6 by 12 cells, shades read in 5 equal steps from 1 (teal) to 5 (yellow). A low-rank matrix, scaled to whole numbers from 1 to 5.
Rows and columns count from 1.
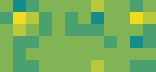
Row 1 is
3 1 2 3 3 3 3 4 3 3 2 3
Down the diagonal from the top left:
3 5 3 3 3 3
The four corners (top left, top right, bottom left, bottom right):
3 3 3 2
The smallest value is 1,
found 3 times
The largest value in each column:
3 5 4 3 3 3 3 4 3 3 5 4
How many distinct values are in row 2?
5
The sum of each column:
17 16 16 16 18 16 17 17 17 18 16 16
